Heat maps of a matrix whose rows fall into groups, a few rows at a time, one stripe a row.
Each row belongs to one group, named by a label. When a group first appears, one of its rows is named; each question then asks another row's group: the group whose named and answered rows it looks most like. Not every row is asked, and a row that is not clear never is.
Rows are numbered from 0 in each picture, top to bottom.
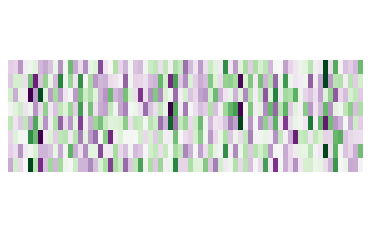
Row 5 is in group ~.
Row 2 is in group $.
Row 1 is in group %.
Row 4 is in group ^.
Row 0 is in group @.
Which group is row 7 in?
~
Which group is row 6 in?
@
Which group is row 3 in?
%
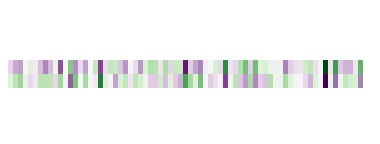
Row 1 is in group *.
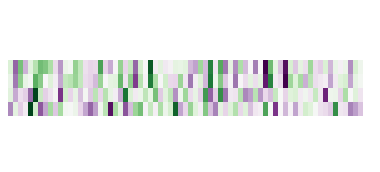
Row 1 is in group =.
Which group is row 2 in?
^
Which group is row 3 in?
~
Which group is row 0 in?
=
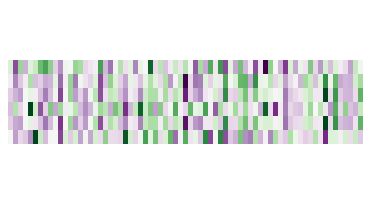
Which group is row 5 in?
^
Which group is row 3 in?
~
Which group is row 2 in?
@
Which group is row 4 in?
@
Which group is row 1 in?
@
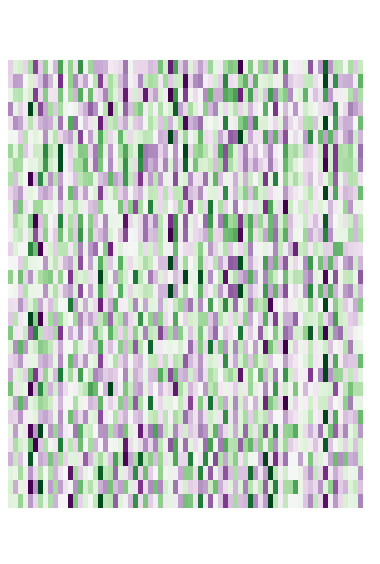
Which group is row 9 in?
@
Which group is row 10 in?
=
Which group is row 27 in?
%
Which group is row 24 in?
=
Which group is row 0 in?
%
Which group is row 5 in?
^
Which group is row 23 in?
$
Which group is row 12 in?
%
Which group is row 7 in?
*
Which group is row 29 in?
*
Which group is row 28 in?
~
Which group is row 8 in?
$
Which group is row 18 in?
~
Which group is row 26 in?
$
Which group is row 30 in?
$
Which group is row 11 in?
%
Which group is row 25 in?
@
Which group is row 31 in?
*
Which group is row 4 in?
@
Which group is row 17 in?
@
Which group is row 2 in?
%
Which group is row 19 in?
^
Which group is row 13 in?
~
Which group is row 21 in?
@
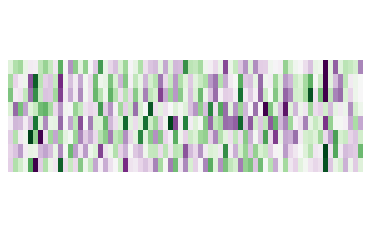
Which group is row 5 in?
~
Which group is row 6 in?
@
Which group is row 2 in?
^
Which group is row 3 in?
=
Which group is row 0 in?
*
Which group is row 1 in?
^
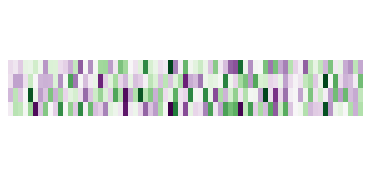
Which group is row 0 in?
^
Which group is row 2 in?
~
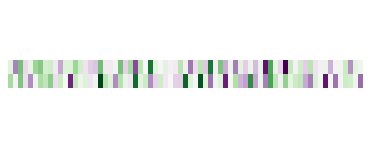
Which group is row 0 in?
=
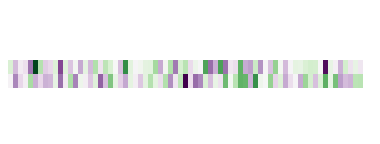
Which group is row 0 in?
^
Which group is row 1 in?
@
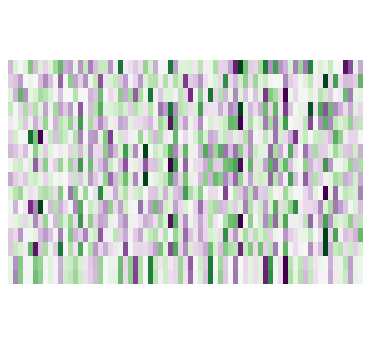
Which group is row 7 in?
%
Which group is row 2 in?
=
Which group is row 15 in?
=
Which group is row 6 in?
^
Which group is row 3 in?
^
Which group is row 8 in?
^
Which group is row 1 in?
@
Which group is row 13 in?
%
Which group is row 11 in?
%
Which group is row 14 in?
=
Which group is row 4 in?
%
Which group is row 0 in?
^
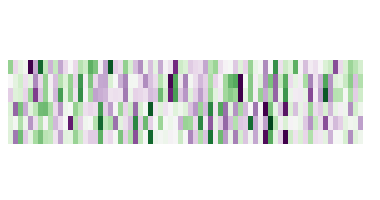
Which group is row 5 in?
=
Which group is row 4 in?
*
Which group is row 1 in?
%
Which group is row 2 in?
%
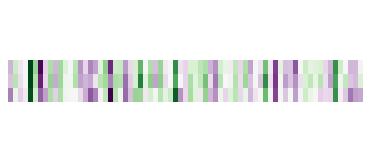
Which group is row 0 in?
~
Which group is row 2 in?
~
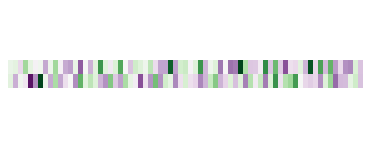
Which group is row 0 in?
^
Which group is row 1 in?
$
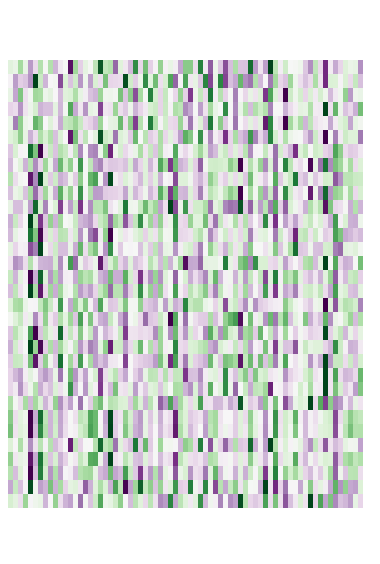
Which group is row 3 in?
@
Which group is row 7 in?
%
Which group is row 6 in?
~
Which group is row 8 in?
$
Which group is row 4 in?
=
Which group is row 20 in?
~
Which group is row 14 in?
@
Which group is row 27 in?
*
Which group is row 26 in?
$
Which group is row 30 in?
~
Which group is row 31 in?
^
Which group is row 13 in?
$
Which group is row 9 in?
%
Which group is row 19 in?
%
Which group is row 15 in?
$
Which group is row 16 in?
~
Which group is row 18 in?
%
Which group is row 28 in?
$
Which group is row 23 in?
@
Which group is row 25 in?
$
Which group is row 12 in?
~
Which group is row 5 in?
*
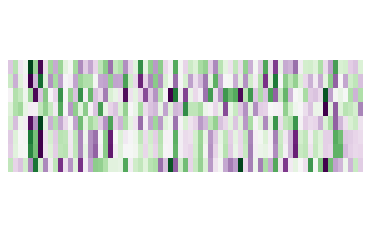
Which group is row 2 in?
%
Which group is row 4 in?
$
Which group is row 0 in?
~
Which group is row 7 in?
^
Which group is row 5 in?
~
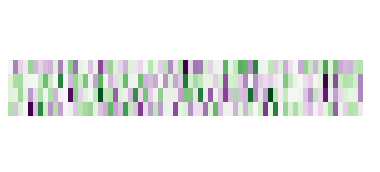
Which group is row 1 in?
*
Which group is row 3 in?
$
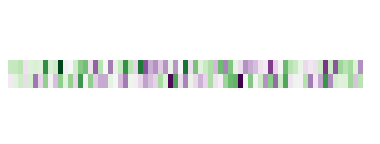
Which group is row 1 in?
%
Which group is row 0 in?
*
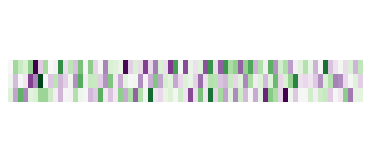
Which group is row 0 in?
%
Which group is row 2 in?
=
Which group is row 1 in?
$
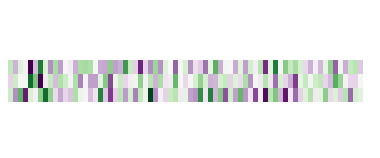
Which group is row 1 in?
~
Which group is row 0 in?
$
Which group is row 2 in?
=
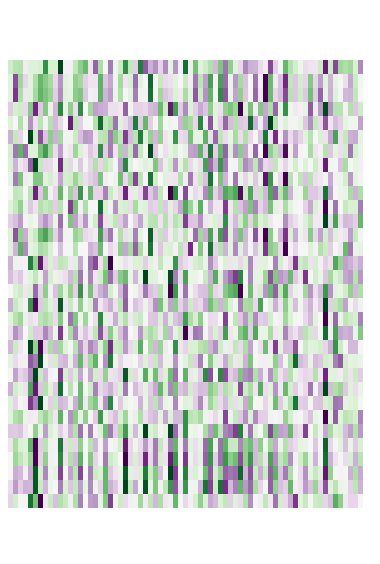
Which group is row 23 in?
%
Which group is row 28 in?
%
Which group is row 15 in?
^
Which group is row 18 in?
*
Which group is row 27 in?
%
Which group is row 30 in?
^
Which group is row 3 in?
%
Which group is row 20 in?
~
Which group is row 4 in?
*
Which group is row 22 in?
^
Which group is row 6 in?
=
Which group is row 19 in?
@
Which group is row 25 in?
*
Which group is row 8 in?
=
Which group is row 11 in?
@
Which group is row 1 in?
=
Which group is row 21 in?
$
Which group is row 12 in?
=
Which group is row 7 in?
^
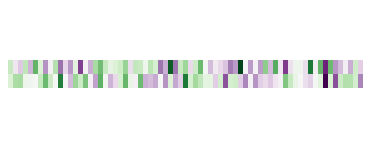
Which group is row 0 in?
^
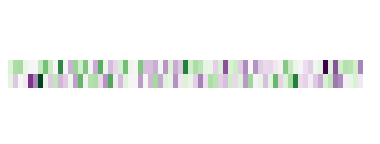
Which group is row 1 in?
$
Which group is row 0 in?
*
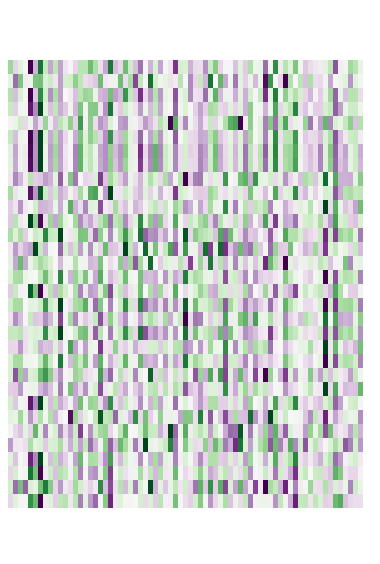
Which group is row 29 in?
~
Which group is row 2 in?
$
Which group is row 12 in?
*
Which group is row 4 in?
%
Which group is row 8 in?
@
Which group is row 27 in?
^
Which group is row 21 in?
*
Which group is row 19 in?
*
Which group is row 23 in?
@
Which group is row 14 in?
=
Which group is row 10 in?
@
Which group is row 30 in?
=
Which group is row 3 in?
$
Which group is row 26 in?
^
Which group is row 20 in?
@
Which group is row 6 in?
$
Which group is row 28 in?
$
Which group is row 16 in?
~
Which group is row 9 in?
$
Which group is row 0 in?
$
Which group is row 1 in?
=
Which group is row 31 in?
~
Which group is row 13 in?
^
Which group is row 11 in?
~
